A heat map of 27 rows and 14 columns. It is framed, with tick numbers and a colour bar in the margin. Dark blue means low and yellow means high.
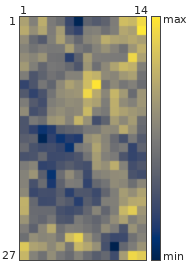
Ninth with the highest average: top right. Grain: blotchy. Stripes: none.
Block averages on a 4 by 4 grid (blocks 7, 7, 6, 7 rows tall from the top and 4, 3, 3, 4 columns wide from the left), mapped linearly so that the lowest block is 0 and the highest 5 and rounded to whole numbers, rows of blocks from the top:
3 1 3 5 | 0 3 4 3 | 0 0 2 2 | 3 2 2 3
